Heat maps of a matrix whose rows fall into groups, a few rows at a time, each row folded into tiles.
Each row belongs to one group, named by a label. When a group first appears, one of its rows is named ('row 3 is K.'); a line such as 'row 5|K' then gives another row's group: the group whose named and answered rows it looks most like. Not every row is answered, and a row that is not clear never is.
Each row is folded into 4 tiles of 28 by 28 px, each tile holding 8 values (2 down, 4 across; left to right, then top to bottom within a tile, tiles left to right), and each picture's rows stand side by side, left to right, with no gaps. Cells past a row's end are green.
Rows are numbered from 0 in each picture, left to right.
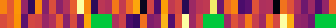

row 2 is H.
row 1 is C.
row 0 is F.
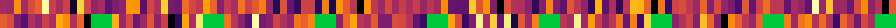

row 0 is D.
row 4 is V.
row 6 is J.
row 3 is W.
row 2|V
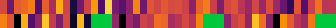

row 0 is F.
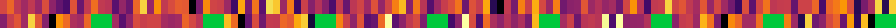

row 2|D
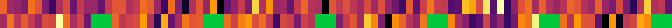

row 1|V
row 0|H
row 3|J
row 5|V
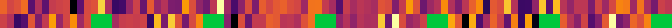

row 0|C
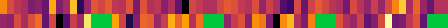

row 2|J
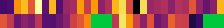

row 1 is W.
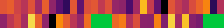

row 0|J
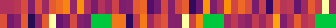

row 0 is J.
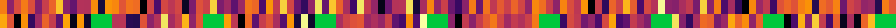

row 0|F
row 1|C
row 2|F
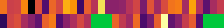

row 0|C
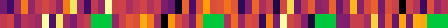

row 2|H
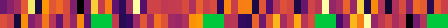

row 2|C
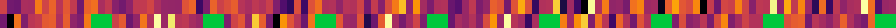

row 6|C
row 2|J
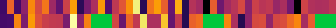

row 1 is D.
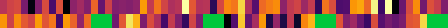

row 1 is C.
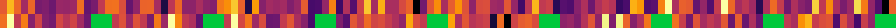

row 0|W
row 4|V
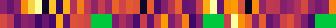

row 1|C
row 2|W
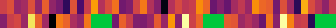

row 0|J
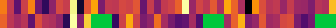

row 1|C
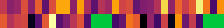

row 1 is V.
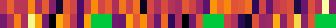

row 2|C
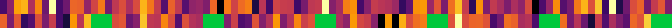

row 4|W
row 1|V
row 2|C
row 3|V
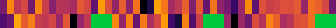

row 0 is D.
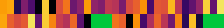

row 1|F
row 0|H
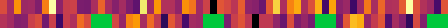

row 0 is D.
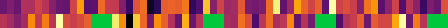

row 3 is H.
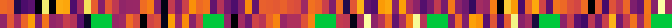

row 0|H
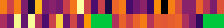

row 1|H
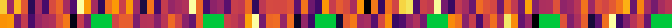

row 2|D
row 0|F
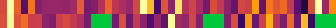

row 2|F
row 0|W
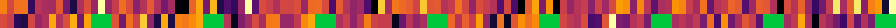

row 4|V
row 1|V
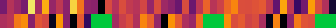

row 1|J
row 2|V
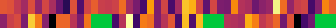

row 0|J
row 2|D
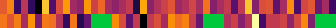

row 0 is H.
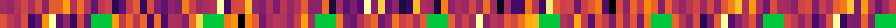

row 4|V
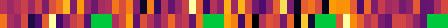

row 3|W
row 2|F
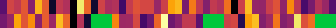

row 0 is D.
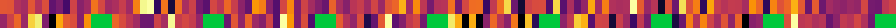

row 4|F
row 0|J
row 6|D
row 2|H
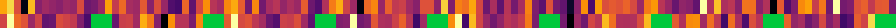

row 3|W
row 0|W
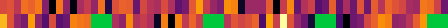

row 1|V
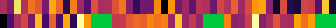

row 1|H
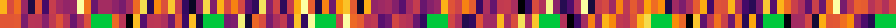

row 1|F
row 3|W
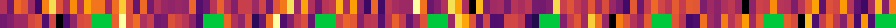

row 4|W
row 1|W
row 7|F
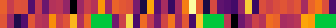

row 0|C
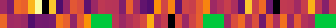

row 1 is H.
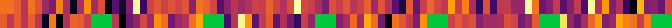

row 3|J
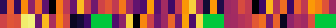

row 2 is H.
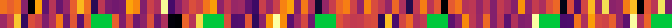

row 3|V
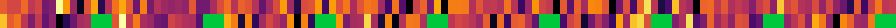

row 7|J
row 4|V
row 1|W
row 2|F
